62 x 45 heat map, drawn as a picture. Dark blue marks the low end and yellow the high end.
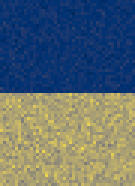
It is made of 2 by 1 panels. Panel 1,1: very low, fine-grained, faint in contrast. Panel 2,1: high, fine-grained.
